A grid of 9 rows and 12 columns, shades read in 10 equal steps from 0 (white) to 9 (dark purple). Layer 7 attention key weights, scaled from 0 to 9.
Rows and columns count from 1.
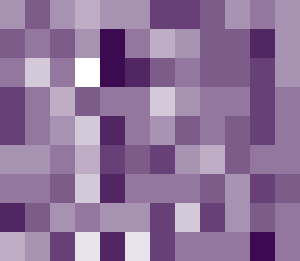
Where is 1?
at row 9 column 4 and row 9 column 6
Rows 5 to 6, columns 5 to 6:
8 5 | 7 6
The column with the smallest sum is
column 4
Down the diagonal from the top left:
4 5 5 6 8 6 5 2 5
